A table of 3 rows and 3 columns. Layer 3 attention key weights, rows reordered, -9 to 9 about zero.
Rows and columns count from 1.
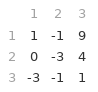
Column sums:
-2 -5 14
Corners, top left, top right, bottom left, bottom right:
1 9 -3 1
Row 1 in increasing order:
-1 1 9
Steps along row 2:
down up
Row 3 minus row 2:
-3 2 -3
